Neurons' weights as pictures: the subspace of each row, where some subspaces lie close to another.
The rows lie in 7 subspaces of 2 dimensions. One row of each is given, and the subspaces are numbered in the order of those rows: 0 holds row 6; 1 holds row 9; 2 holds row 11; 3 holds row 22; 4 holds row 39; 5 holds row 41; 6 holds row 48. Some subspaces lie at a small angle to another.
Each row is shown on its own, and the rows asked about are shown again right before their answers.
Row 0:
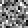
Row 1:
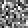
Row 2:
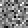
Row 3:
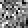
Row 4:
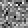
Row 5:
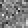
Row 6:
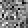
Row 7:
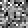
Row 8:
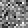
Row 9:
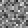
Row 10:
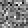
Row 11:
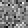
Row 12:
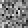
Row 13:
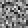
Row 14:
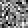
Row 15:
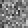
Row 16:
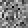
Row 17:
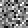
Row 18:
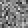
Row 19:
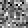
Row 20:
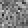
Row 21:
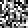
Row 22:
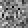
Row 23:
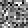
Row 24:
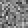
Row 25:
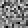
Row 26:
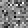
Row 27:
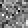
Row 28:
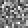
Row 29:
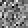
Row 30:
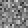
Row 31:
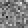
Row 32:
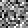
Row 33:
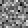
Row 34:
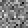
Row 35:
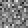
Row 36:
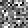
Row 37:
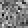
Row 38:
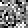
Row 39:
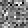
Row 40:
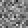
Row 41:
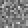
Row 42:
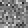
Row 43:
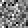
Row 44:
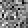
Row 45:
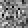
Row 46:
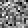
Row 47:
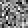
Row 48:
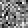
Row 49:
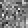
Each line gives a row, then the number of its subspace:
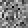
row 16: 3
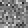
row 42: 2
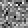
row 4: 4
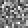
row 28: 5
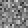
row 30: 2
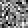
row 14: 6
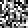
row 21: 5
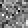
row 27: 0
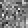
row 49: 0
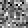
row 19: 5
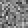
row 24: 6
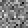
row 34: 1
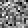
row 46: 2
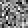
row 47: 6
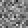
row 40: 0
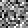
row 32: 1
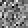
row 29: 3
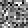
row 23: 4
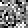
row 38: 2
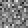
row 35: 2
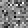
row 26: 4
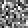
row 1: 5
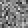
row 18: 6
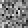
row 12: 3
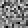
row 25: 5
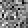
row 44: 0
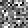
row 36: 4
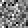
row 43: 3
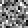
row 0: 1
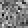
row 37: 1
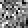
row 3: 0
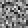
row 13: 4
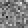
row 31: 2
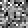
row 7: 5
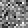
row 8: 6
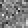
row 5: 0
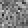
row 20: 1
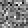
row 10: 4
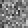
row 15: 3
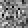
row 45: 3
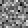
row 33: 1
